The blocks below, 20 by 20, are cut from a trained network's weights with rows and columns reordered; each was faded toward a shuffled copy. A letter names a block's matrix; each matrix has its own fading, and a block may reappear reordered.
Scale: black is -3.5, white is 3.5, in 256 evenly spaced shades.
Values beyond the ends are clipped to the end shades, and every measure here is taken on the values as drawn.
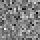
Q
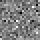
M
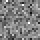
Q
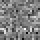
M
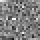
M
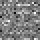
M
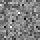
Q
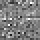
M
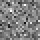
Q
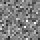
Q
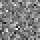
Q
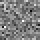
Q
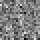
Q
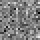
Q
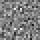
Q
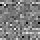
M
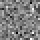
M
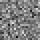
Q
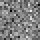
Q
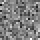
Q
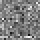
M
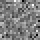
Q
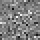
M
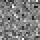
M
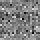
M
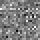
M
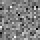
M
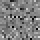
M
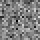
Q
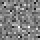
M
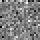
M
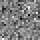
Q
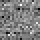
M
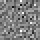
Q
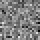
Q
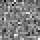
M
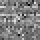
M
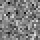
Q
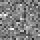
Q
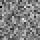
Q
